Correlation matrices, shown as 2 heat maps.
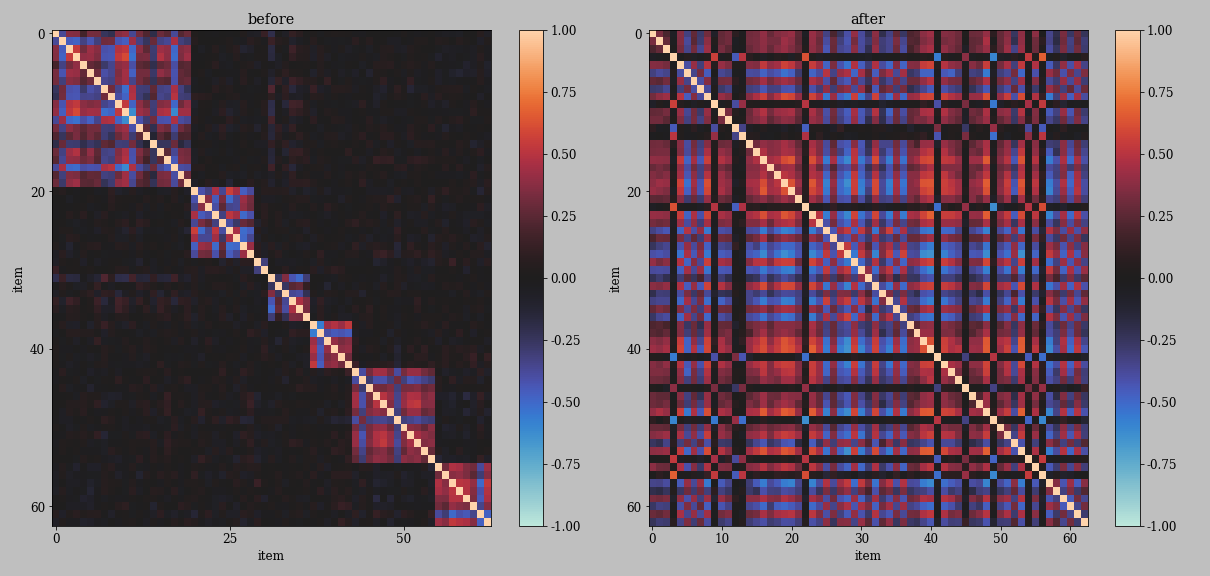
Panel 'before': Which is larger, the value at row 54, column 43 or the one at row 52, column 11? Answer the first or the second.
the first
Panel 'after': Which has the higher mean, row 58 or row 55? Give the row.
55
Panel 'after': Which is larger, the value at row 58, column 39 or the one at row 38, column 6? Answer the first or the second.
the second
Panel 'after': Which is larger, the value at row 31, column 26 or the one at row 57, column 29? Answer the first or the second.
the first
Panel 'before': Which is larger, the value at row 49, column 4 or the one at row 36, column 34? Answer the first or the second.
the second
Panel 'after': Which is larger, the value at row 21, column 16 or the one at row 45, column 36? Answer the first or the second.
the first
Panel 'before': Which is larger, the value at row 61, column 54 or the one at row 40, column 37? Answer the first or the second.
the second
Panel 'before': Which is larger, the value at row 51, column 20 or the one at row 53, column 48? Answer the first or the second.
the second
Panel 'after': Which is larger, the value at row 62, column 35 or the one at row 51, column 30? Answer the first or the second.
the first
